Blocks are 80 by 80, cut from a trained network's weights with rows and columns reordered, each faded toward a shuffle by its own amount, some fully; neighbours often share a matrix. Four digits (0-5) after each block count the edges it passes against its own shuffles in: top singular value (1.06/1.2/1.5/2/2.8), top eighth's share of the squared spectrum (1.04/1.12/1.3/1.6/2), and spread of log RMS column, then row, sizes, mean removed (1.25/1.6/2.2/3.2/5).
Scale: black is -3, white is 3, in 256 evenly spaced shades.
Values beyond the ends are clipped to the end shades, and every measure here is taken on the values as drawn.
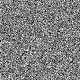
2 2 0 0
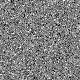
1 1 0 0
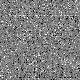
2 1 0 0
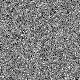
1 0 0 0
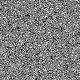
0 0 0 0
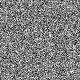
0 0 0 0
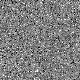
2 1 0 0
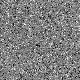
0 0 0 0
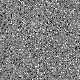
0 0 0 0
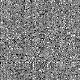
2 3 0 2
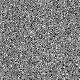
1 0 0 0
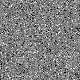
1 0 0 0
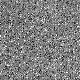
1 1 0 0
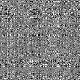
3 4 1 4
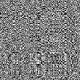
4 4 2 2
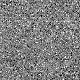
2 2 1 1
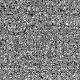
3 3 2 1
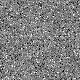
0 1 0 0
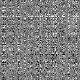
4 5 4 2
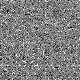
2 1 0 0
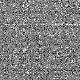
3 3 2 1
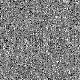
2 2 0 2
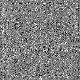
2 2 0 2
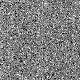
1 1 0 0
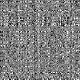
3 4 1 4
